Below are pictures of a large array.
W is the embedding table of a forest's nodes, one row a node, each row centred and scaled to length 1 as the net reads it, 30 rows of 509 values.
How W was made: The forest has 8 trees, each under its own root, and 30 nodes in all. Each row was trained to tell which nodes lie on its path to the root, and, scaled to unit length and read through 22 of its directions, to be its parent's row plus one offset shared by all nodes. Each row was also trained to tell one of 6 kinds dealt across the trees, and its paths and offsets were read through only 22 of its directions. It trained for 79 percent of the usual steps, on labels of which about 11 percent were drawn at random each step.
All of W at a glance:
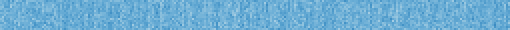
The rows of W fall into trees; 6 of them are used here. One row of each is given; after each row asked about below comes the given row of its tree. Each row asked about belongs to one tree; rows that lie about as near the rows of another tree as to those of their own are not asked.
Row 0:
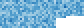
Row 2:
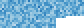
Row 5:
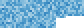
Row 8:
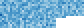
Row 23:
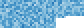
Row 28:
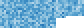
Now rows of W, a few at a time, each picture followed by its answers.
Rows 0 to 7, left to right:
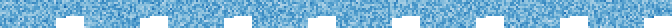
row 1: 2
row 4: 23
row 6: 5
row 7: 28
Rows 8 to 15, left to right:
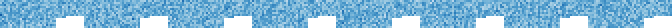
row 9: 28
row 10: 8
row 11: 0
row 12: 28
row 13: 8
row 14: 8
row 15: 0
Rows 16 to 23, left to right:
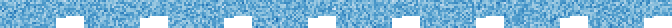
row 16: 28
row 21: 23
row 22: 0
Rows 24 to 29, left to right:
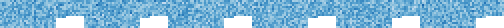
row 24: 8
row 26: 0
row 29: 5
